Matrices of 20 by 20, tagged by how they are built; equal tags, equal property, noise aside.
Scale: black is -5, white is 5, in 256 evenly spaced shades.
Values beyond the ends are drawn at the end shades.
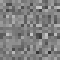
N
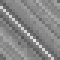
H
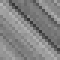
H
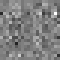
N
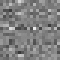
N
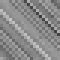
H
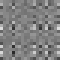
N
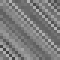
H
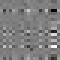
N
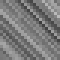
H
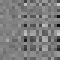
N
